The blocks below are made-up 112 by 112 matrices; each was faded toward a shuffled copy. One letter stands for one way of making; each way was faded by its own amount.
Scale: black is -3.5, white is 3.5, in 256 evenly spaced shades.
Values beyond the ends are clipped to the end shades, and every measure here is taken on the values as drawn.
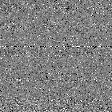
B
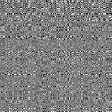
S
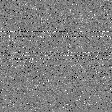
B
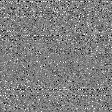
B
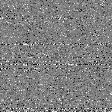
B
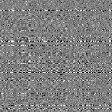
S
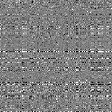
S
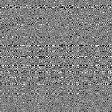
S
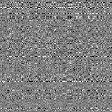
S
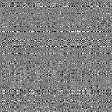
S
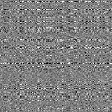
S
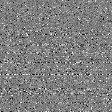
B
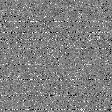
B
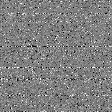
B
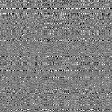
S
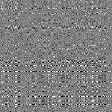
S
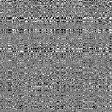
S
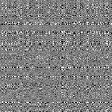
S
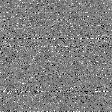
B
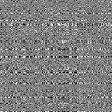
S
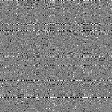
S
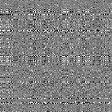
S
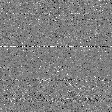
B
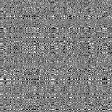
S
